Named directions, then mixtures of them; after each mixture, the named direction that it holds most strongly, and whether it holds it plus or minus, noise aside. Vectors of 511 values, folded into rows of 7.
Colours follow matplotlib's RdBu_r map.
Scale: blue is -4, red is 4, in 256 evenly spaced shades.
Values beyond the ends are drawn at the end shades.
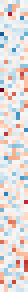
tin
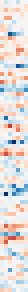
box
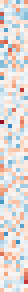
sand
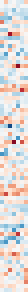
box, minus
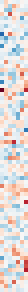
tin, plus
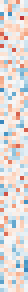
tin, minus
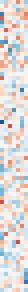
sand, minus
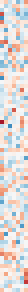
sand, plus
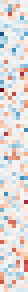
tin, plus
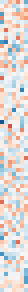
sand, minus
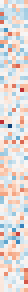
sand, plus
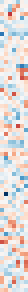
tin, plus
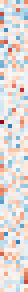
sand, plus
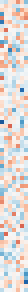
sand, minus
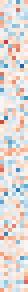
sand, plus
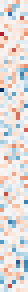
tin, minus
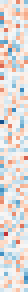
sand, minus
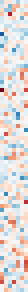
tin, plus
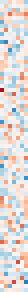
sand, minus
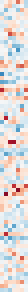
box, minus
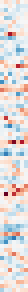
box, minus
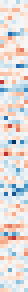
box, plus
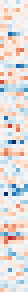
box, plus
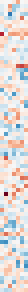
tin, minus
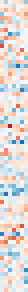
box, plus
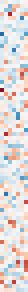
tin, plus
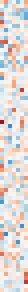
sand, plus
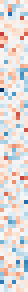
tin, minus
